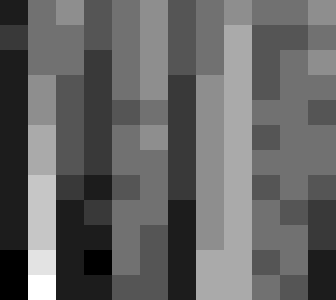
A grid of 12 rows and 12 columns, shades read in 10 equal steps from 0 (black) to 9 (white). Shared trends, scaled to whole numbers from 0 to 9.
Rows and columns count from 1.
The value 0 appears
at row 11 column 1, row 11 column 4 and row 12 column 1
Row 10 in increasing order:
1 1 1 1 2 3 4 4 4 5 6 7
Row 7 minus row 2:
-1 2 -1 -1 0 -1 -1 1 0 1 1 0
